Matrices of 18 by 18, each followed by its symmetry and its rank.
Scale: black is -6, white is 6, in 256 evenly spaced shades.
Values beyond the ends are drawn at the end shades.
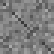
symmetric, full rank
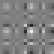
symmetric, rank one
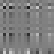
neither, rank one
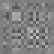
symmetric, rank three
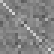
symmetric, full rank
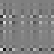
neither, rank one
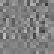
neither, rank three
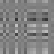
neither, rank one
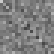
symmetric, full rank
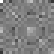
symmetric, rank three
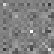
symmetric, rank three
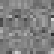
neither, rank three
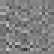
neither, rank three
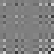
symmetric, rank one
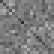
symmetric, full rank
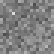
symmetric, full rank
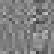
neither, rank three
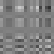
neither, rank one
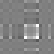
symmetric, rank one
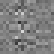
neither, rank three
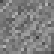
symmetric, full rank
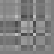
symmetric, rank one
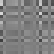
neither, rank one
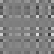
neither, rank one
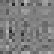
neither, rank three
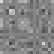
symmetric, rank three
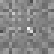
symmetric, rank three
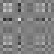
symmetric, rank one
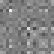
symmetric, rank three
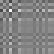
symmetric, rank one
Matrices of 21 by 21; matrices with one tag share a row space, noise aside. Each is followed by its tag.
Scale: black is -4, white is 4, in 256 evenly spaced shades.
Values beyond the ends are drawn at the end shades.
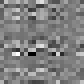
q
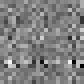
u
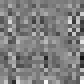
u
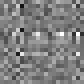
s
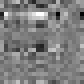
q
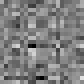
q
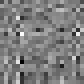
s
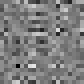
q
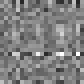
s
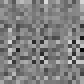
u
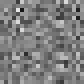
s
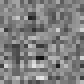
q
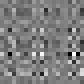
u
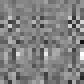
u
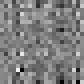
s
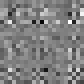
u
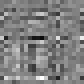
q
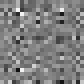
s
